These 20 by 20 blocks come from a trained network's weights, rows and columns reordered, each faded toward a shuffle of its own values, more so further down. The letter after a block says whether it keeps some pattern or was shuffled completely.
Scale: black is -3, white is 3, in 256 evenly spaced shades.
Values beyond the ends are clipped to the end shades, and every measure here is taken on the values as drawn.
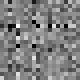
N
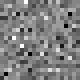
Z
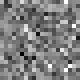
Z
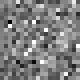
Z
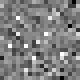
Z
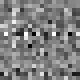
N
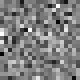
Z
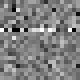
N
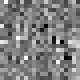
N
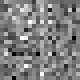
N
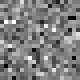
Z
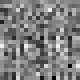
N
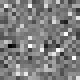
Z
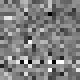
N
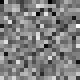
Z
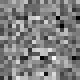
N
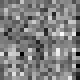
N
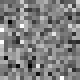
Z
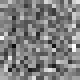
N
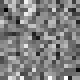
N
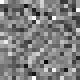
Z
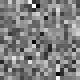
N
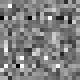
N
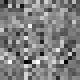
N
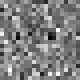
Z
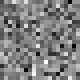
Z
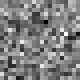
Z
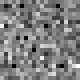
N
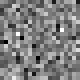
Z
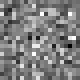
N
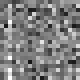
N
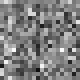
N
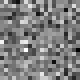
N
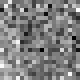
N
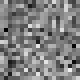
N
